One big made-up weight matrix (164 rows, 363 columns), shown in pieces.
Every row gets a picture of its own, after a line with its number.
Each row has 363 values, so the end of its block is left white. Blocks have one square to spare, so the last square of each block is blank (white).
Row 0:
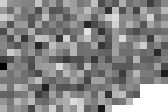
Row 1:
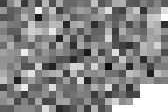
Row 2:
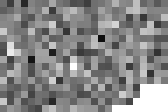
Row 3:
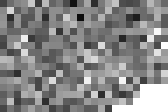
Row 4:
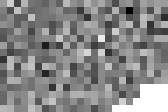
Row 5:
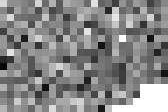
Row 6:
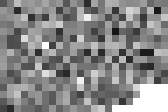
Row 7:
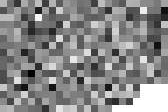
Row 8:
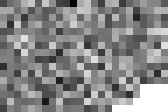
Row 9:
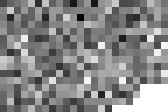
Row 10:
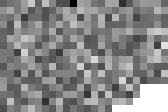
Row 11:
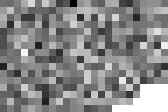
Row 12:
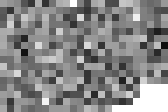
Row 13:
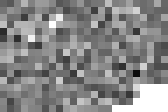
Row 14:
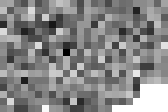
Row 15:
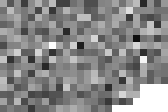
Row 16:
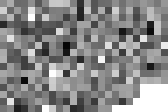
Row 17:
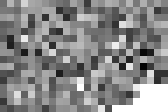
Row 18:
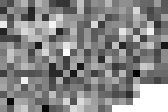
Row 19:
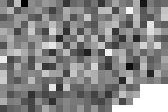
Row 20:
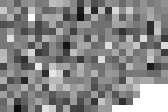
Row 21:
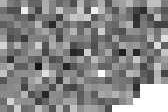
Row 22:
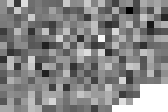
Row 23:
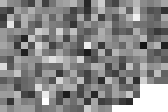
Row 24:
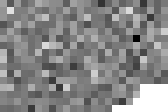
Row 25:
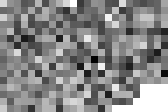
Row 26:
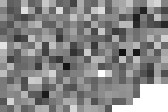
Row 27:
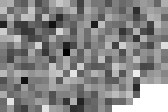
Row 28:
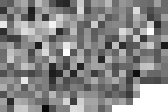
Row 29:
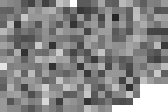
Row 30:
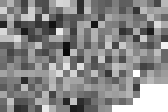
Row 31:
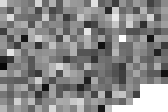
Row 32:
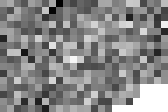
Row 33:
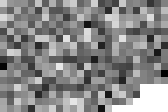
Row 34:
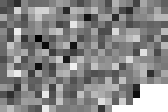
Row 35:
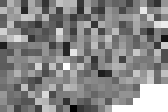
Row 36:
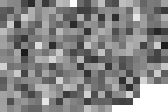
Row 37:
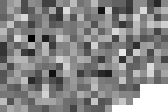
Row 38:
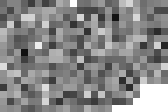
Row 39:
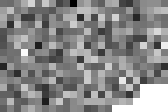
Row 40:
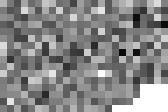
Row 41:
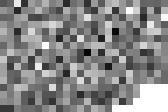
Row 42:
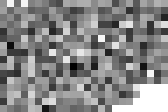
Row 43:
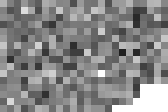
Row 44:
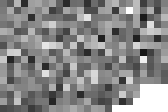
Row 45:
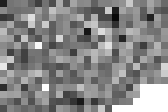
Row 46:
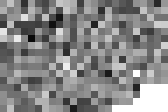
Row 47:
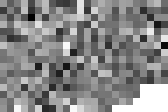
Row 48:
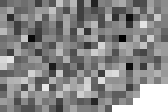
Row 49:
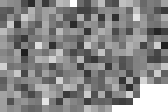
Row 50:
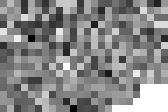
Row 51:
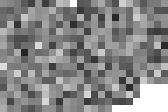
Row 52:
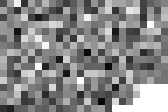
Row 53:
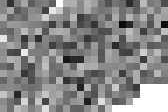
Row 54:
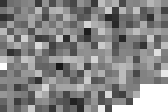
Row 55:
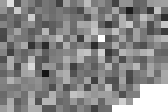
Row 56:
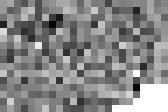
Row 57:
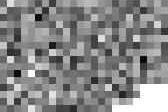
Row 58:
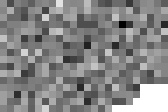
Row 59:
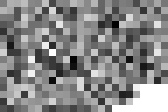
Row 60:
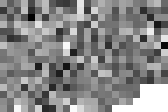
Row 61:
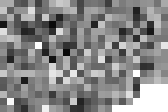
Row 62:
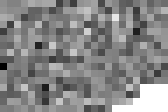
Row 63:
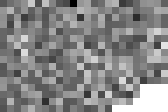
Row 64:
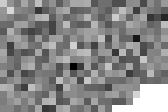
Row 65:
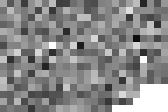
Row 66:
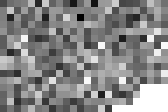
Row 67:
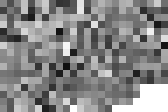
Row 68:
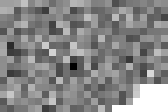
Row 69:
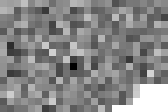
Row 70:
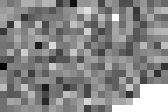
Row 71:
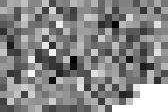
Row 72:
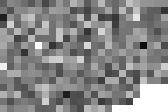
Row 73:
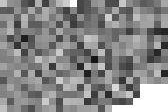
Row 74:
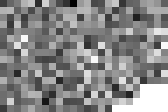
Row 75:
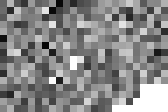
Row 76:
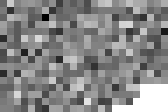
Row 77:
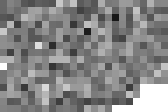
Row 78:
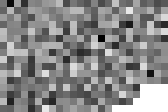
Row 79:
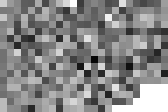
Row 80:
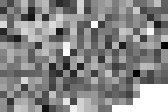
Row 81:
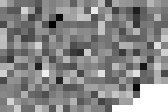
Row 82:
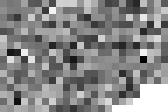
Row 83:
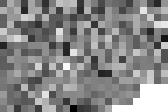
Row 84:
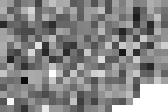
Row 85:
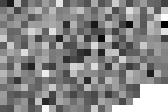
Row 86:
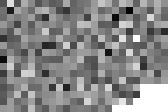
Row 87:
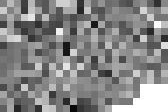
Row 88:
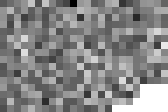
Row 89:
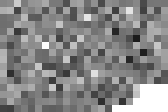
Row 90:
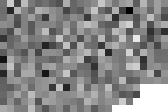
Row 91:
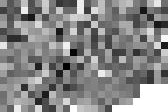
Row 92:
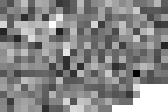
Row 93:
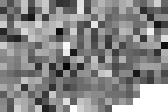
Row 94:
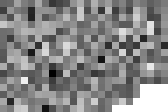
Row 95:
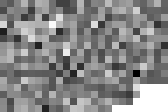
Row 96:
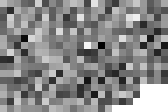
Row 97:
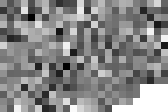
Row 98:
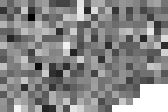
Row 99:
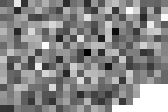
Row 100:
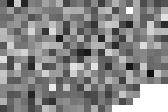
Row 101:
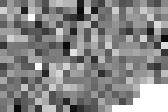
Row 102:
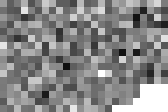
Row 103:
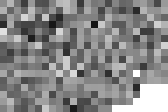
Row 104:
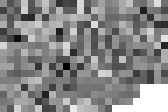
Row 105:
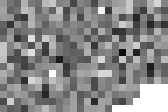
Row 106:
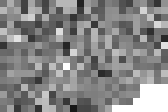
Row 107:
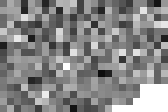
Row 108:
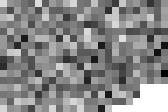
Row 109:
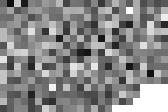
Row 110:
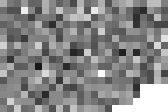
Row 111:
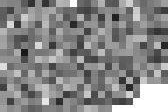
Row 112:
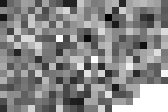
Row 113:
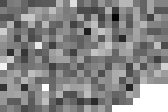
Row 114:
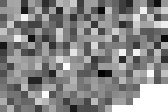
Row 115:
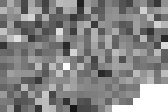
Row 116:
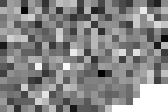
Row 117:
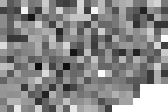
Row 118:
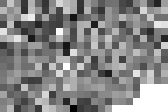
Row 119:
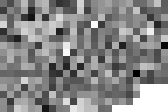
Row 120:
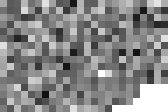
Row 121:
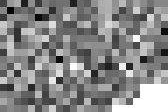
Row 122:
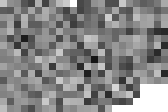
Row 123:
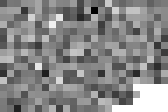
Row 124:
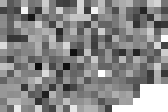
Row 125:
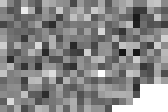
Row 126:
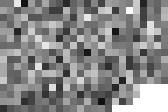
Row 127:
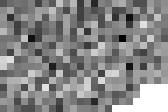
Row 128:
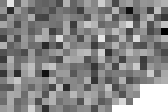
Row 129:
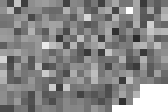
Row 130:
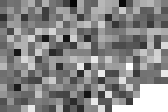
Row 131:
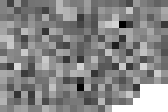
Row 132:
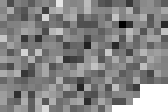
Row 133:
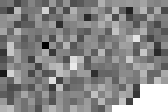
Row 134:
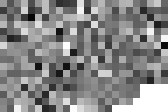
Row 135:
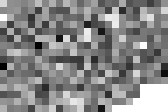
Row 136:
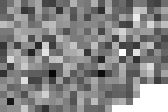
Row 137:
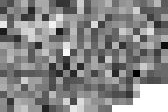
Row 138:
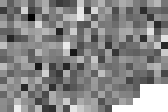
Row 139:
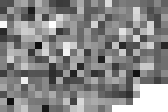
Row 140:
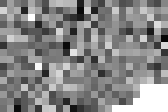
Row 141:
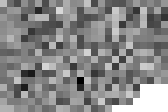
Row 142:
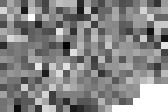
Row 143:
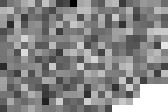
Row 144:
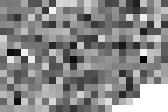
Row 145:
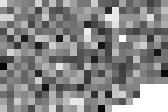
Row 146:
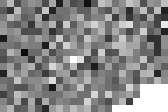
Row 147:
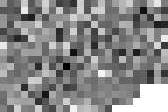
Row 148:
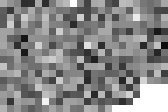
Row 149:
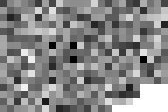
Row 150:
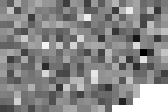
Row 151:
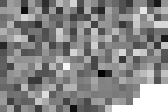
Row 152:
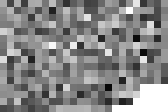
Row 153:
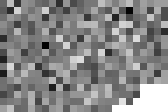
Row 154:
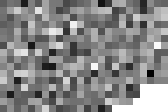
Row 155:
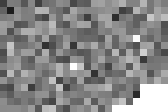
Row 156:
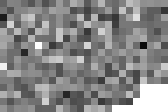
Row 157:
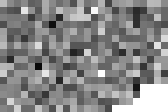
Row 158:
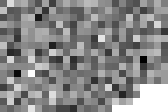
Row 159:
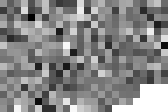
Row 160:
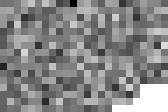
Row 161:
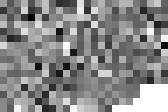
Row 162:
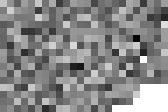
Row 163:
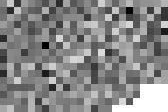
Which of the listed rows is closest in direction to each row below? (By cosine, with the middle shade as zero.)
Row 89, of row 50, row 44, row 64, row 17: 44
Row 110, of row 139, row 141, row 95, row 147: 147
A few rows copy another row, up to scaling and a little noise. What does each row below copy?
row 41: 99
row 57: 158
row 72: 156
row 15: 65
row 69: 68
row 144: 82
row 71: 59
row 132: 58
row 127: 48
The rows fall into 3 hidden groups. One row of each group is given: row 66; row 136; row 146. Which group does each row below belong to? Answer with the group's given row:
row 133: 146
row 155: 146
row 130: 66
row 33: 66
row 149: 146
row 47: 136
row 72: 66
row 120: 136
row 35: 136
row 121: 146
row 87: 136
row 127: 66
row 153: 146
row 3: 66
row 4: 146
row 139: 136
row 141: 146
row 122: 66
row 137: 136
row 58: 146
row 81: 136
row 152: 146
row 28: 136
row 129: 146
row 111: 66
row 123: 136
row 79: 66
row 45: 66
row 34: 146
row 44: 146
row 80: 136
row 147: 136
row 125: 136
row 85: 146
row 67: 136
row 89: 146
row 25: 66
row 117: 136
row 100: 146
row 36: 66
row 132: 146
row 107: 136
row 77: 66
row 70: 66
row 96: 66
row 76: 146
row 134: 136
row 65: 146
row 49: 66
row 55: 146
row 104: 136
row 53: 146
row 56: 136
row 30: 136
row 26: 136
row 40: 136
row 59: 146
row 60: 136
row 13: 136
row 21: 136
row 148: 66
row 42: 146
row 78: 146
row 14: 136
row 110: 136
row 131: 146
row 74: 66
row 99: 146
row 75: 146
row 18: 136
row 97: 136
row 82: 146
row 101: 136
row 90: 146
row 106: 136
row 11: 66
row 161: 136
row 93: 136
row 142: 136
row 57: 146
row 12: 66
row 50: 136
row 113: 66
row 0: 66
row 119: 136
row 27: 136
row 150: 146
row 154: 146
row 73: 66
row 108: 66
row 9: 66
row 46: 136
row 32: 146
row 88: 66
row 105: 136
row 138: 136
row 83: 136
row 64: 146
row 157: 136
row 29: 66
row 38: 66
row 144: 146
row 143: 66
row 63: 66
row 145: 66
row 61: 136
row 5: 66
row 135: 66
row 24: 146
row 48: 66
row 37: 136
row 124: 136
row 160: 66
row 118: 136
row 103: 136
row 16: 136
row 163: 146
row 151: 136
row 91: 136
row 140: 136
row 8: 66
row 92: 136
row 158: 146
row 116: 136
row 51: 66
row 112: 66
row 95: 136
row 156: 66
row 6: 146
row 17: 146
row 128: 146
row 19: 146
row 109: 146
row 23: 66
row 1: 146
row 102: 136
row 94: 136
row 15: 146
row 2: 146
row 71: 146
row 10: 66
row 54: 66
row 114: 136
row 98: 136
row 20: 136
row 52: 146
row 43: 136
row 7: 146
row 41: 146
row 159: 136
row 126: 146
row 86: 146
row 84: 136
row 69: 146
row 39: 66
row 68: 146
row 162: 146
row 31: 66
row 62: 66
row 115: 136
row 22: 146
